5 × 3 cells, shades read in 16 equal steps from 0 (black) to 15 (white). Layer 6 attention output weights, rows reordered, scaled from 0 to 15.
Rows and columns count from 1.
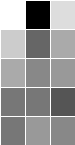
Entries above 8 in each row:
2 2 2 0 1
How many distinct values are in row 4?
2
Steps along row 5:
up down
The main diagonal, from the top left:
15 6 9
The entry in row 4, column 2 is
7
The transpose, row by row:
15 12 10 7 7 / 0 6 8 7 9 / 13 10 9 5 8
